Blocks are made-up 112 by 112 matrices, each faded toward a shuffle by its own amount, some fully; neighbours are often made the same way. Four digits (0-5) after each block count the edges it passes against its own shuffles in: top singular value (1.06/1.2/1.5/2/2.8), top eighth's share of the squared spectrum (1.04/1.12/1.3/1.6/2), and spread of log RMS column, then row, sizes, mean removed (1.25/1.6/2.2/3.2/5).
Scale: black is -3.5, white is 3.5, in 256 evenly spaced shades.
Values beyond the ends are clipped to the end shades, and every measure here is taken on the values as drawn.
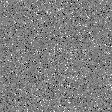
3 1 0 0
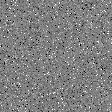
2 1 0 0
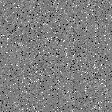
3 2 1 0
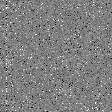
3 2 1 0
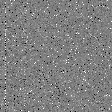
3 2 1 0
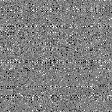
4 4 1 3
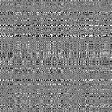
5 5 3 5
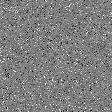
0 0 0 0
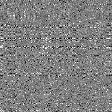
4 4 2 3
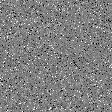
1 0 0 0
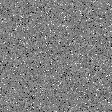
1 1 0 0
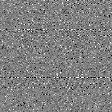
4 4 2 3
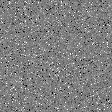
0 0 0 0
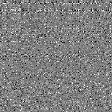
4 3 1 3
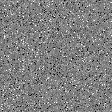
3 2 1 0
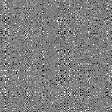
5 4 3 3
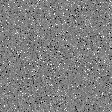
2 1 0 0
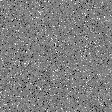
0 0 0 0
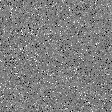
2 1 0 0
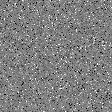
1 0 0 0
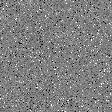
2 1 0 0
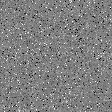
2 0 0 0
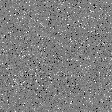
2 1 0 0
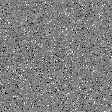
3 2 0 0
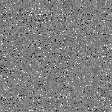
4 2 1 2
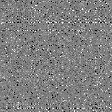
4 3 2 2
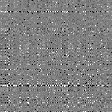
5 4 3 3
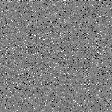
4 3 1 2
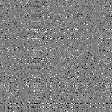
5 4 2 3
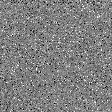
2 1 0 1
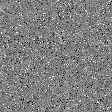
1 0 0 0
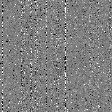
3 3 3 0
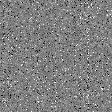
1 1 2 0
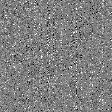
1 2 3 0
